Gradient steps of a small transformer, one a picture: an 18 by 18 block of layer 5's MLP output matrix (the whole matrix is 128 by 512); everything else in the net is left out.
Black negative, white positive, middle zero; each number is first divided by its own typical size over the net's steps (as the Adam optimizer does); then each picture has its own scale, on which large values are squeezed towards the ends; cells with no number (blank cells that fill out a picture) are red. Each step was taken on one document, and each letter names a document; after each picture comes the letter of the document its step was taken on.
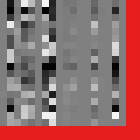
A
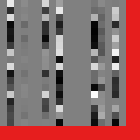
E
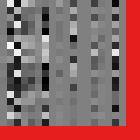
A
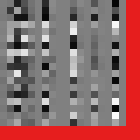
A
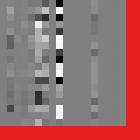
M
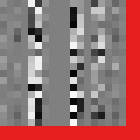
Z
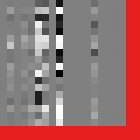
M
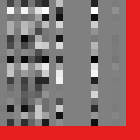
M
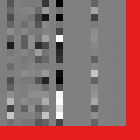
M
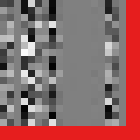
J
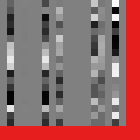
E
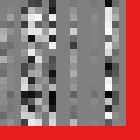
J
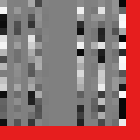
Z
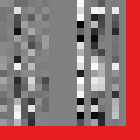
Z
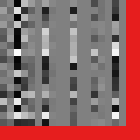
A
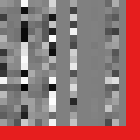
J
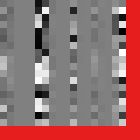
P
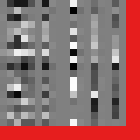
A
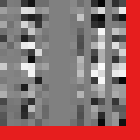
Z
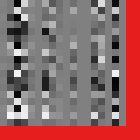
A
